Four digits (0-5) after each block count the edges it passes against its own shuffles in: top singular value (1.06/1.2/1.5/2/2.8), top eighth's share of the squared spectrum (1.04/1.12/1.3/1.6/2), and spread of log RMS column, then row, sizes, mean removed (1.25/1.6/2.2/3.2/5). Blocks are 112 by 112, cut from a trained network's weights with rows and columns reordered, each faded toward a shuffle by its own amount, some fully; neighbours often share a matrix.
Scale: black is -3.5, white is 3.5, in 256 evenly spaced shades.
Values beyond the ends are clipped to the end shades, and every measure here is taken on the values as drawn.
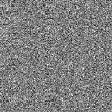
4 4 2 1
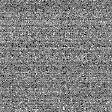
3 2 2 1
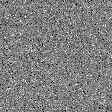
0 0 0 0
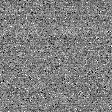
2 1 1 0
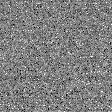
1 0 0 0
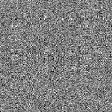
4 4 2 2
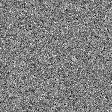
0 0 0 0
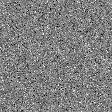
0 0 0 0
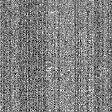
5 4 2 3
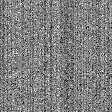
4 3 1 2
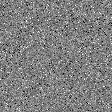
0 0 0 0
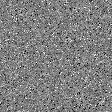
0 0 0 0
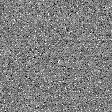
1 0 0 0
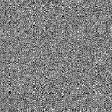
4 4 3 2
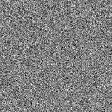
3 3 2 1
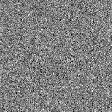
3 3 1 1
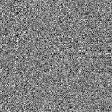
3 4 2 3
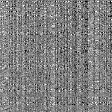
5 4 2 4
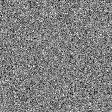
2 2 1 0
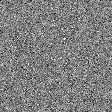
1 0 0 0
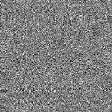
3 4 2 2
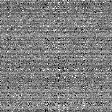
4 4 3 2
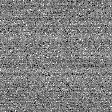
3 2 1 0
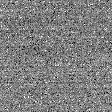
2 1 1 0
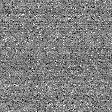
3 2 1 0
